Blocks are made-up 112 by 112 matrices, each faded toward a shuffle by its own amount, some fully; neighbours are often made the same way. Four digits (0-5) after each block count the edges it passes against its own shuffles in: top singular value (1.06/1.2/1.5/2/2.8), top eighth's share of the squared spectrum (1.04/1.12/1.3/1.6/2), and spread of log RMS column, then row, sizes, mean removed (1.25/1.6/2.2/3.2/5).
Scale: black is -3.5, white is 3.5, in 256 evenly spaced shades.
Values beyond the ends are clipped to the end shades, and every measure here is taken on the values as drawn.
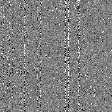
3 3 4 0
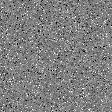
0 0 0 0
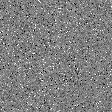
0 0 0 0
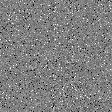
0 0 0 0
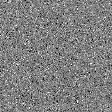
0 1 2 0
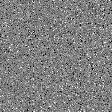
1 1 1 0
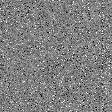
1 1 1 0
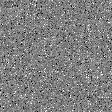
1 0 0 0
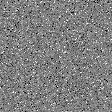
0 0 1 0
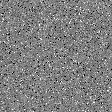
0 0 0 0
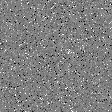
2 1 0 0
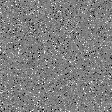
3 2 1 0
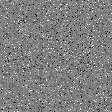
3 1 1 0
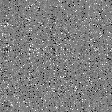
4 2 1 1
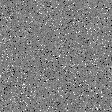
0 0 0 0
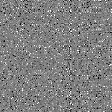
4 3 2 2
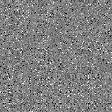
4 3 2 2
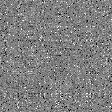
4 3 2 1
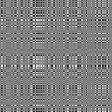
5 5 5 5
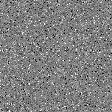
3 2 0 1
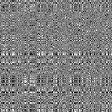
5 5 4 4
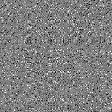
4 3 1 2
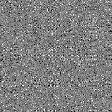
4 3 1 2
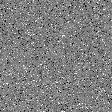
2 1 0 0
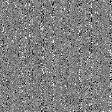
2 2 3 0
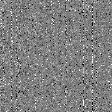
2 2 3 0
